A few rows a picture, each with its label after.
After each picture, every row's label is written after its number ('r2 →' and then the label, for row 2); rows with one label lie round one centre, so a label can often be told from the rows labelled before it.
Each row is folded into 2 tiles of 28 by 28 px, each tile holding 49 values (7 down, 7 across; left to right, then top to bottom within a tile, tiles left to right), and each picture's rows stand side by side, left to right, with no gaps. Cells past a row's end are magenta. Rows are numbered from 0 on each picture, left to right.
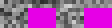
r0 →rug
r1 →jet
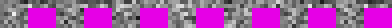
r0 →rug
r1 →rug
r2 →jet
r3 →jet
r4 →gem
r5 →rug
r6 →rug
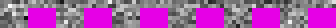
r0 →jet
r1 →gem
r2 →jet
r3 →rug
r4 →rug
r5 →gem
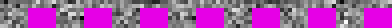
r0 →gem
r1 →jet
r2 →rug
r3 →jet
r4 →rug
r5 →gem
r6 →gem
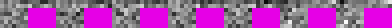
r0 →rug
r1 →rug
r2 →rug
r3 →rug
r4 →rug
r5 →gem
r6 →gem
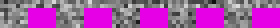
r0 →gem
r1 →jet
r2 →rug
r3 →rug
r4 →jet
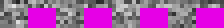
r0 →jet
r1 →rug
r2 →jet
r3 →rug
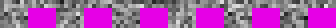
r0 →jet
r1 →gem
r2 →rug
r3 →gem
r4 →jet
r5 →jet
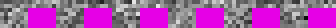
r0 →gem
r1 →rug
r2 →jet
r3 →gem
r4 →rug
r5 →jet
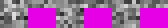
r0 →jet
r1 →rug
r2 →jet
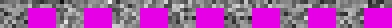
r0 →rug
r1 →gem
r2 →gem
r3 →jet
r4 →jet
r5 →rug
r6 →rug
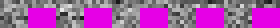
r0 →jet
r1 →jet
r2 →gem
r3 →rug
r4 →rug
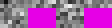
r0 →gem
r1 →jet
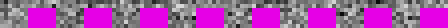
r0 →gem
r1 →rug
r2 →rug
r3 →jet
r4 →rug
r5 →gem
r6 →rug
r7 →jet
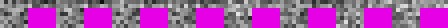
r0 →rug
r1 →rug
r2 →rug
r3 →rug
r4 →jet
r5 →rug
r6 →gem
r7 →jet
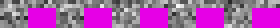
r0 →jet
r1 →jet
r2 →gem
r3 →jet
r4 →gem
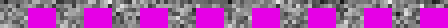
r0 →gem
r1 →gem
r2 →jet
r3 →rug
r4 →gem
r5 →rug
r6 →gem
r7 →rug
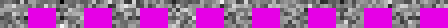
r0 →jet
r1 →gem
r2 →jet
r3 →gem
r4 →jet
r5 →rug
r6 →gem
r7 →jet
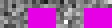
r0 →rug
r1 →gem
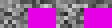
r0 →rug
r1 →rug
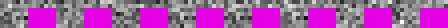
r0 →jet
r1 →gem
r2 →rug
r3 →jet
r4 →jet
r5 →jet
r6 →gem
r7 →gem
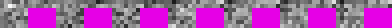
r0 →jet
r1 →rug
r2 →rug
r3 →gem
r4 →gem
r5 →gem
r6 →gem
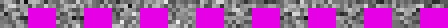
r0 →jet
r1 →jet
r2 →gem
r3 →gem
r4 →rug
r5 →jet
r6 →rug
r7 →rug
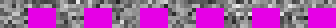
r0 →rug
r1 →jet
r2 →gem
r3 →rug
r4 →jet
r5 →jet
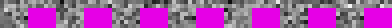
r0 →jet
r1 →gem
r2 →rug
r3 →jet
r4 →gem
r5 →rug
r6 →jet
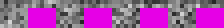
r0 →gem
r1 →rug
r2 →rug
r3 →rug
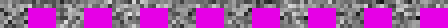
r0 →rug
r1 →gem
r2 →jet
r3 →rug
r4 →rug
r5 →jet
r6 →rug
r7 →jet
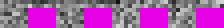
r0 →rug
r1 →rug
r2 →gem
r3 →gem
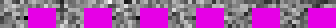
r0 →jet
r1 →gem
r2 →jet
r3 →jet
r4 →rug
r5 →rug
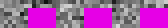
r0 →rug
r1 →jet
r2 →gem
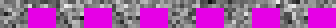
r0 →rug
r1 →jet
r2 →jet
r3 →rug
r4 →gem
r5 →jet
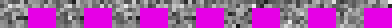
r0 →jet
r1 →jet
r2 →jet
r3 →jet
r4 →rug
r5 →gem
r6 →gem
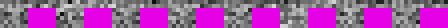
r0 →rug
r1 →jet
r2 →rug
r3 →rug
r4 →rug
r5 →gem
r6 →rug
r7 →rug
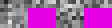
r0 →gem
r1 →jet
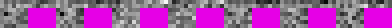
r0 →rug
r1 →rug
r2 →gem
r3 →gem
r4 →rug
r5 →rug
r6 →rug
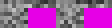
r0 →rug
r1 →rug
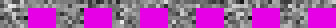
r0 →jet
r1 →rug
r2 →gem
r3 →rug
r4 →jet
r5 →gem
